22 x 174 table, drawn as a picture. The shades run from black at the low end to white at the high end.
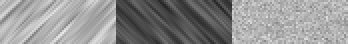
It is made of 1 by 3 panels. Panel 1,1: high, slanting up to the right. Panel 1,2: low, slanting down to the right. Panel 1,3: high, fine-grained.
